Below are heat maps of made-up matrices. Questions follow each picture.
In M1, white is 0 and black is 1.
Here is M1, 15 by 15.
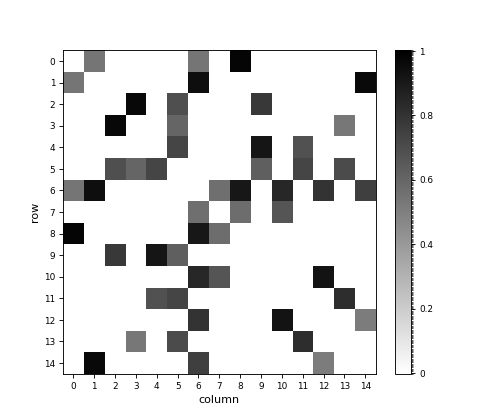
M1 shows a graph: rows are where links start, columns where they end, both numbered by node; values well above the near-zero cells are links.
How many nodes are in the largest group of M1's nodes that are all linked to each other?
3
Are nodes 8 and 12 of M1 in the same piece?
yes
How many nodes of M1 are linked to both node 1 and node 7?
1
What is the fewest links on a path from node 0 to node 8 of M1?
1
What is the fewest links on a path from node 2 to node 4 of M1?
2
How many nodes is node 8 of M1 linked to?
3
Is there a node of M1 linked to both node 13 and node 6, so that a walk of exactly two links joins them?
no
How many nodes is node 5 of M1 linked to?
6
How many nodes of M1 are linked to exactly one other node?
0
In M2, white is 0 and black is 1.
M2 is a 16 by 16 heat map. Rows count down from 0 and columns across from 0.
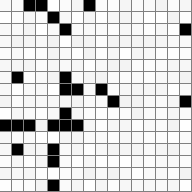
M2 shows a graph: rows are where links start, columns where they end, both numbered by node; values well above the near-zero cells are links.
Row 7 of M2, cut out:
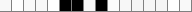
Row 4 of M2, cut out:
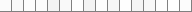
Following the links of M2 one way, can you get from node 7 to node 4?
yes
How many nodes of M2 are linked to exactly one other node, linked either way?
2
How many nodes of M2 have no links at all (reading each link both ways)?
2
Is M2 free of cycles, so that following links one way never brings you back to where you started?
yes
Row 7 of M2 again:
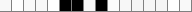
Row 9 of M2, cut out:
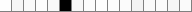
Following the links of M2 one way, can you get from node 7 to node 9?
yes
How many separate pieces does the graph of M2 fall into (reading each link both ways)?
3
